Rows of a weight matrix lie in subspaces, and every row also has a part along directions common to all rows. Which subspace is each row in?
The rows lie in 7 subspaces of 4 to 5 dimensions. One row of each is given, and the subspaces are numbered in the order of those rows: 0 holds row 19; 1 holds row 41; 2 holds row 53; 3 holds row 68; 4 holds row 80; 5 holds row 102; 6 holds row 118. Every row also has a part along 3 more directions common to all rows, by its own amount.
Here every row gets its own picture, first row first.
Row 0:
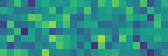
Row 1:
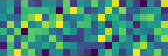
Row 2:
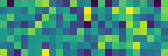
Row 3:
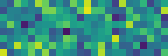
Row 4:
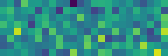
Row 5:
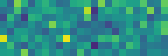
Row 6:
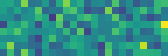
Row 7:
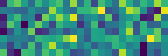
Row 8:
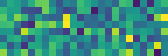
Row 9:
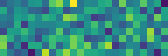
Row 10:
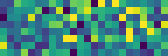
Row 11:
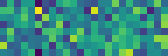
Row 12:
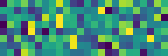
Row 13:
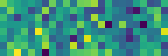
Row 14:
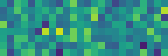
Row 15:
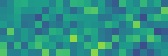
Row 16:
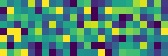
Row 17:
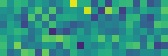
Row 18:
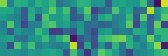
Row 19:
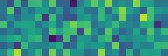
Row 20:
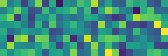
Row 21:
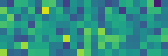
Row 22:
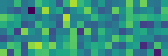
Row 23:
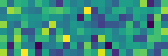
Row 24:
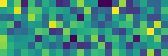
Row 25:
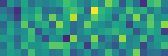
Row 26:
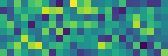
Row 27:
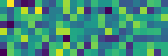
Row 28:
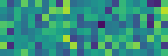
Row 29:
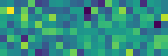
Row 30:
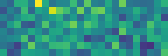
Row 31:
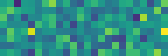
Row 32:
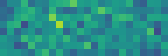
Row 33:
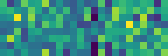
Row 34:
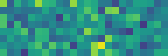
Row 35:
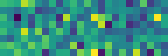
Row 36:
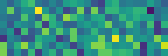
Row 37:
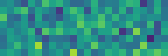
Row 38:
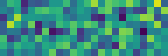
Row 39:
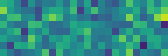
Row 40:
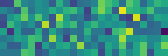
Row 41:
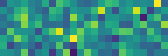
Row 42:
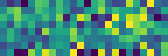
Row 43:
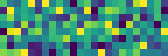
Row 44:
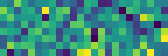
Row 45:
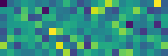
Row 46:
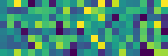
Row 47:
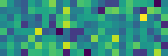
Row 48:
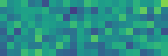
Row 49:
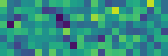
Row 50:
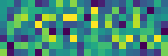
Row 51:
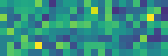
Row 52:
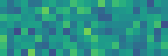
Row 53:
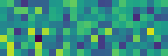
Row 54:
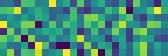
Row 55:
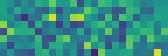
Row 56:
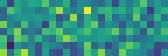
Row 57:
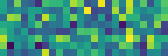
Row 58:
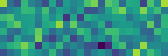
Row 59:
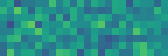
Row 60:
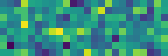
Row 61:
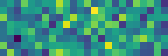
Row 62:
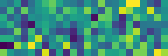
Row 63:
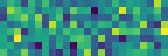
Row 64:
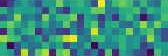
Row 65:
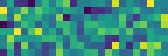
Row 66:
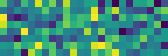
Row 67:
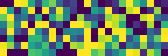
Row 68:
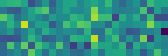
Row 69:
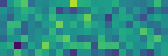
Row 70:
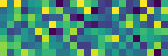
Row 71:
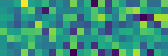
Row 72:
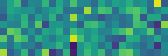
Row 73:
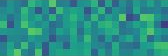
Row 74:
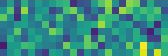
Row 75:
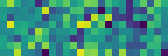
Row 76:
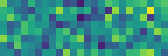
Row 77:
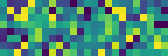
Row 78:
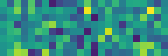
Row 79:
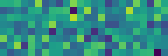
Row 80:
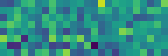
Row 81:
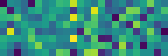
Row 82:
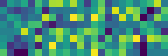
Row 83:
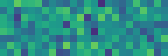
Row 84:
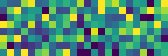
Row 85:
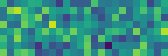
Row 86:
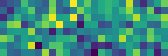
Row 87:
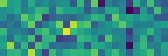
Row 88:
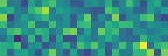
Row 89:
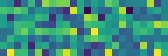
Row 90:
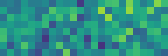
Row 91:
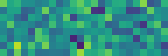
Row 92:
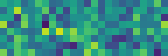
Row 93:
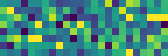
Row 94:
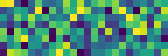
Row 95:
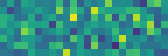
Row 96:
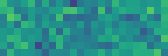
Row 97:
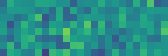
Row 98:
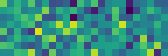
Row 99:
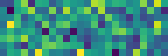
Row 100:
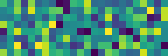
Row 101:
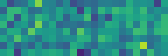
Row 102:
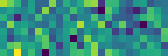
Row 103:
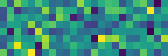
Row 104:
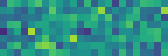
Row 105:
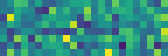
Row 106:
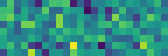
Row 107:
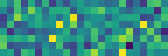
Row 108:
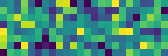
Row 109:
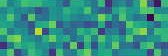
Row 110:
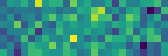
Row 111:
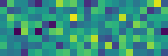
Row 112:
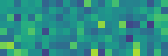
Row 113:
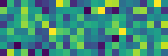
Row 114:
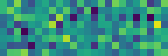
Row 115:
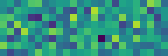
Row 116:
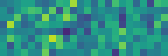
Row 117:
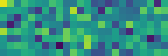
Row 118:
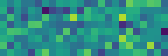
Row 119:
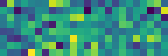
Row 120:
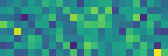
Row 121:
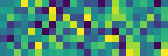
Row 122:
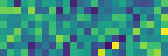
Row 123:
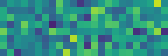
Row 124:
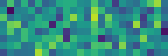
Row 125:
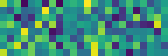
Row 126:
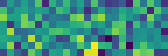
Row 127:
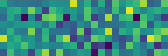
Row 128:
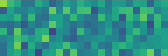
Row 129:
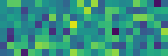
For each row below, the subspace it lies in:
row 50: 0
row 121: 5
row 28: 1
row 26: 6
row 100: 6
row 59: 4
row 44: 4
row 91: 5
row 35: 5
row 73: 0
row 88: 5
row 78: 6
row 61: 1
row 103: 2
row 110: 6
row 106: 6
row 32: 3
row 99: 0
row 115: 3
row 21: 4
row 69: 3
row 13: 5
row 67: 4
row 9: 3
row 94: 4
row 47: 1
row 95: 3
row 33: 5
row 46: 3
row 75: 5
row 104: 6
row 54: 4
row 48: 3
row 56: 1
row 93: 0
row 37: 2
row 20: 5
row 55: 2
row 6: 0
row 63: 1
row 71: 5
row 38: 5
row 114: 3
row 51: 6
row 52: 6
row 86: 3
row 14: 1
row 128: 4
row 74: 2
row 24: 2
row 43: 1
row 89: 4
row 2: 5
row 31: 2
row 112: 5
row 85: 1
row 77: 0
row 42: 5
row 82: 6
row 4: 2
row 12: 6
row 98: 2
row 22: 2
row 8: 2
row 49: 6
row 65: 4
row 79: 4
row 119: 6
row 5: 0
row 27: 4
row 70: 2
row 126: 4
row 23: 1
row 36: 0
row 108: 6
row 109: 5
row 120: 2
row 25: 3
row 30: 6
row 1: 3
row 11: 0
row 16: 1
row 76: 3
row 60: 1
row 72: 1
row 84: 4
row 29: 0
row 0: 3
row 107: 2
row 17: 0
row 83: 4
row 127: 2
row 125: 5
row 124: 0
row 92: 1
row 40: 2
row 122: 2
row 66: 1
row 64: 4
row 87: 2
